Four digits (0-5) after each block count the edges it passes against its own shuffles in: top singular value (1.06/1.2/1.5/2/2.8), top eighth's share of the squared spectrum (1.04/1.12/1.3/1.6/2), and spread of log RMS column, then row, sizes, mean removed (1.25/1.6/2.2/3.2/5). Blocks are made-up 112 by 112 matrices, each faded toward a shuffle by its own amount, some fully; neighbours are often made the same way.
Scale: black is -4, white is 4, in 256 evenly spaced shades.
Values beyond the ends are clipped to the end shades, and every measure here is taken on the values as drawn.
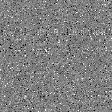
4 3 1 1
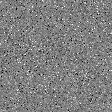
2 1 0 0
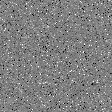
2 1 0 0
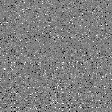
4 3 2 2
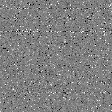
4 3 1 2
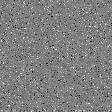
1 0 0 0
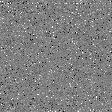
2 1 0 0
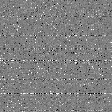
4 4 1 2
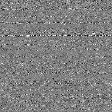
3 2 0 4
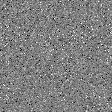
0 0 0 1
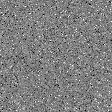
0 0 0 0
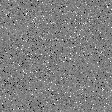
2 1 0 0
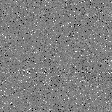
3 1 0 0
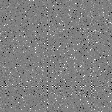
4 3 1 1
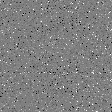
2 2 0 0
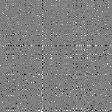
5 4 2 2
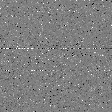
3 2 0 1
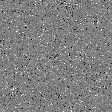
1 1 0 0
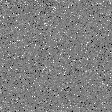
0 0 0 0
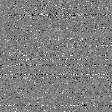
2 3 1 3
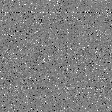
2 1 0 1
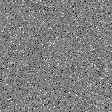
3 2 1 0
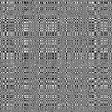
5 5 4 4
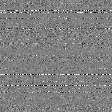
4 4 0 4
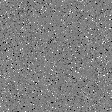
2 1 0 0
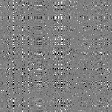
5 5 3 3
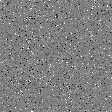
1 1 0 0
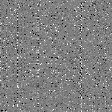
4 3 2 1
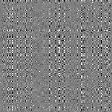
5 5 4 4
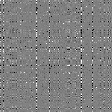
5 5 3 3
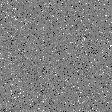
2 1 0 0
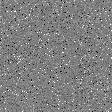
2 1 0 0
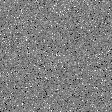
1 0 0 0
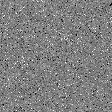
2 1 0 0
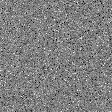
0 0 0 0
